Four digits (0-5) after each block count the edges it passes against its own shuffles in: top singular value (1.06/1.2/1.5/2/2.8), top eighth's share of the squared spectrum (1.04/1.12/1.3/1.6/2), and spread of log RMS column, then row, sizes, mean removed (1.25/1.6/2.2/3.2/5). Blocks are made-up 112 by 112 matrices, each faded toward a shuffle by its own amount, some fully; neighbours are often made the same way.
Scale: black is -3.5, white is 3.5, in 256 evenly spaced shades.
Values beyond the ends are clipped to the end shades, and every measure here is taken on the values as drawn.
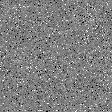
3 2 0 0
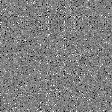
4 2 1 1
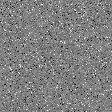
2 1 0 0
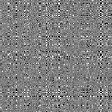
5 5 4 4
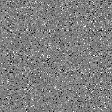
4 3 2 2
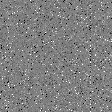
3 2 1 0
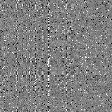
4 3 3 1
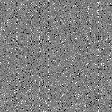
4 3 2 1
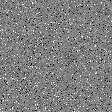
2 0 0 0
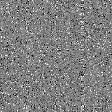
4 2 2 1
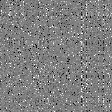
4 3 2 1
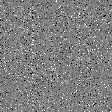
3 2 1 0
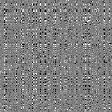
5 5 4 3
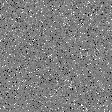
0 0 0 0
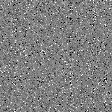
3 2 1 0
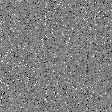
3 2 1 0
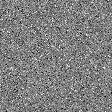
0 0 0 0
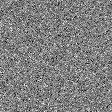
0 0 0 0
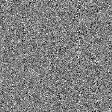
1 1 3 0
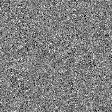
0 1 2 0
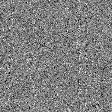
0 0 2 0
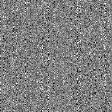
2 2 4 0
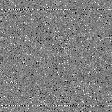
4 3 1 2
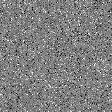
3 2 1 0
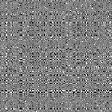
5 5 3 4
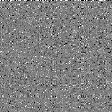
4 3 2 2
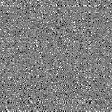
4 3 2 2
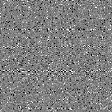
4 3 2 3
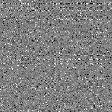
4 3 2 2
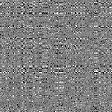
5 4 3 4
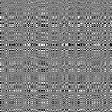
5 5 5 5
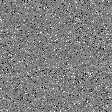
2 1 0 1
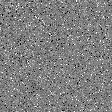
0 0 0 0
